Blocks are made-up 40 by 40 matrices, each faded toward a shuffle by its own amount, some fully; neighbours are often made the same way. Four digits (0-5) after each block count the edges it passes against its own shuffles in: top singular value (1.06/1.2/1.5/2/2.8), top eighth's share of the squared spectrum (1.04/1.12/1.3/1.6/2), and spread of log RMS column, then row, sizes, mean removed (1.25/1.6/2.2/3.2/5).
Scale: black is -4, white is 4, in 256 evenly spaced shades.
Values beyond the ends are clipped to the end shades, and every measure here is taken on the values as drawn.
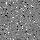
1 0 0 0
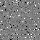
3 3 0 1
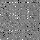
3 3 1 1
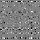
4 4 1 3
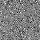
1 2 0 1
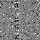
3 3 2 0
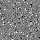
1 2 0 0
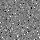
1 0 0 0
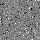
0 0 0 0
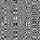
4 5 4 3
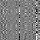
4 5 4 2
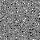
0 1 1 0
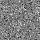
0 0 0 0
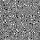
3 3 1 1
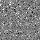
0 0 0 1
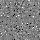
1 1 0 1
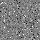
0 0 0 0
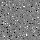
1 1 0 0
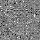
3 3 1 1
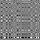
4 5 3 3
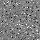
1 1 0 0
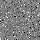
0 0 0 0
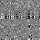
4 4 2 2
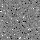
1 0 0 0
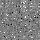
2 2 0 0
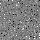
1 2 0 0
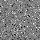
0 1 0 0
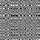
4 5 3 3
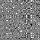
4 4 2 2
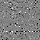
3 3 1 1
